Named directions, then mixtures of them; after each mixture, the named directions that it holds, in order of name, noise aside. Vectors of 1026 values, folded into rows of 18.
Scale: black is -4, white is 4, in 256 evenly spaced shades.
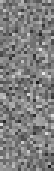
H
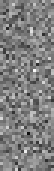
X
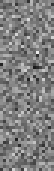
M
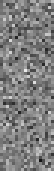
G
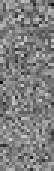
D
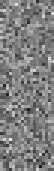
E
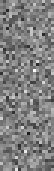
X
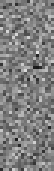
M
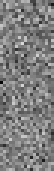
D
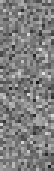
H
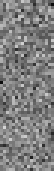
D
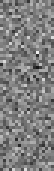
M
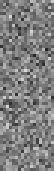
G, X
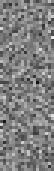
H, M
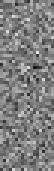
M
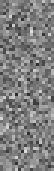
G, X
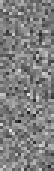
H, M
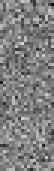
D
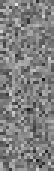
E
